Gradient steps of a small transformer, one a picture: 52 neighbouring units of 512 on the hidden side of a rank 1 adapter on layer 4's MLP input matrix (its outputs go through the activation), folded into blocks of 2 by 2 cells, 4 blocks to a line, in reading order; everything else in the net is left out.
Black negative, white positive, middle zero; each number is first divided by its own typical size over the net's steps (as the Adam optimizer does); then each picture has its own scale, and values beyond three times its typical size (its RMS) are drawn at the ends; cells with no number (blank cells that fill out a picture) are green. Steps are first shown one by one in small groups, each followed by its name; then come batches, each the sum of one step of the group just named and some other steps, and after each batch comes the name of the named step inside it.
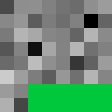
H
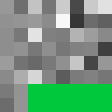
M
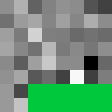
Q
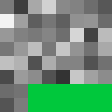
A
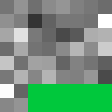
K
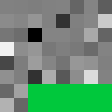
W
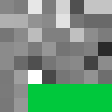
M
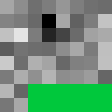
K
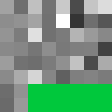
M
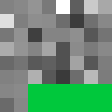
W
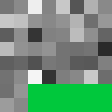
W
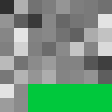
K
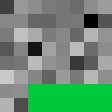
H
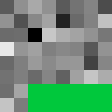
W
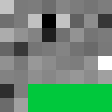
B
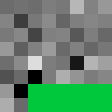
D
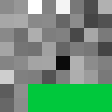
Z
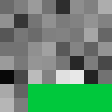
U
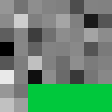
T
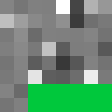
D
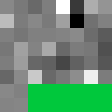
U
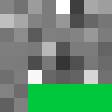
U
